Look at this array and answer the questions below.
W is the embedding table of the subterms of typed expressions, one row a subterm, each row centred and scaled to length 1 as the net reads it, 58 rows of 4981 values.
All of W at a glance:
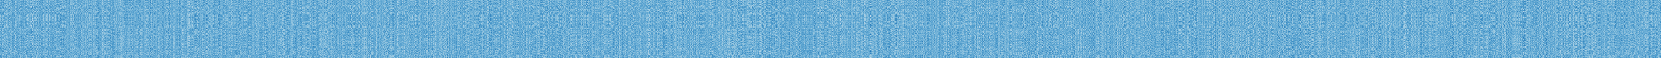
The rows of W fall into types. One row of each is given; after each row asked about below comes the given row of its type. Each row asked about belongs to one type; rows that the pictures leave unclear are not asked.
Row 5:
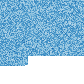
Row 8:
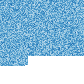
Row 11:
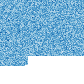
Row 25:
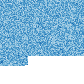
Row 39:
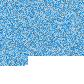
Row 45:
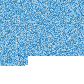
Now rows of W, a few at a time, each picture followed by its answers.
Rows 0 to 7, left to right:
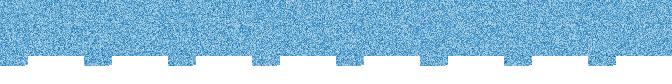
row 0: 11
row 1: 45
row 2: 11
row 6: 25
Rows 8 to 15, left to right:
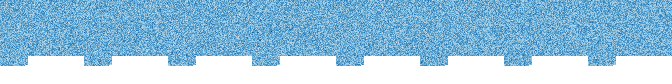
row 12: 8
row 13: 5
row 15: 45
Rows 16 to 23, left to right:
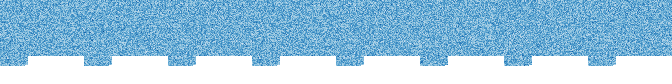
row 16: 45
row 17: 11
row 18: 11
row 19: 45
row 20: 11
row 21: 25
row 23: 45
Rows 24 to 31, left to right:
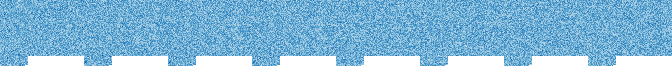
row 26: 5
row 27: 5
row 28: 45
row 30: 39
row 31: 8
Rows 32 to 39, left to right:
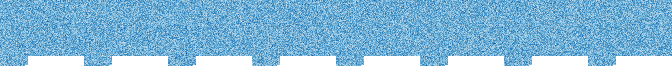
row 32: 39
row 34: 39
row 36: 25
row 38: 45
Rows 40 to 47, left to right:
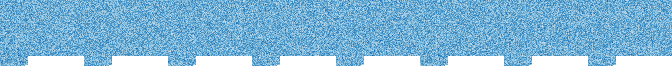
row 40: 45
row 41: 5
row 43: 5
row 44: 39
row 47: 5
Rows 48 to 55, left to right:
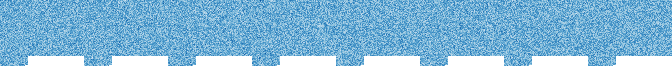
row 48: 8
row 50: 39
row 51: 11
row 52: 39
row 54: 39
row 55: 5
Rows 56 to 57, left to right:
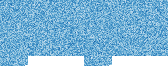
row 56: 8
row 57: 5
